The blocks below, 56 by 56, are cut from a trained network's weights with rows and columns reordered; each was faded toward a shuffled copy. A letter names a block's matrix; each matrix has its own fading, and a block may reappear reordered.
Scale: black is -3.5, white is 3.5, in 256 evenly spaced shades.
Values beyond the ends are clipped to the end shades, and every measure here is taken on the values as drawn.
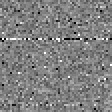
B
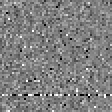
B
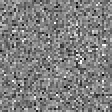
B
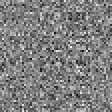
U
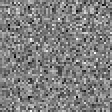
U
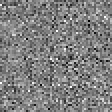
U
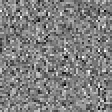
U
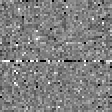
B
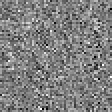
U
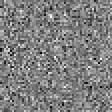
U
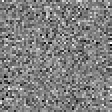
U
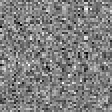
U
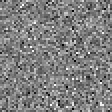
B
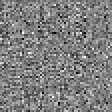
U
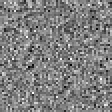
B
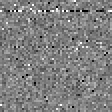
B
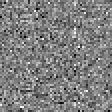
B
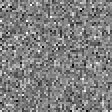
B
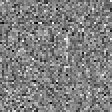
B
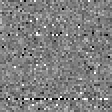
B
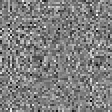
U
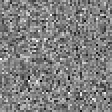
U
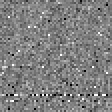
B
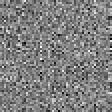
U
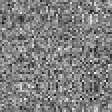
U
